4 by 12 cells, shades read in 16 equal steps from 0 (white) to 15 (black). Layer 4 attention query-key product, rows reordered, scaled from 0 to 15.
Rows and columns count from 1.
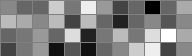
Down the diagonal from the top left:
7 5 6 14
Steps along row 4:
down down up down up down down down down up down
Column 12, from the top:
5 7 5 7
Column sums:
31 30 28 30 31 32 32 35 29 25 30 24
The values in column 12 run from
5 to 7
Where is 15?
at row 1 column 10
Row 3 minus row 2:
5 3 -1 5 -9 9 -1 -9 -1 -5 -10 -2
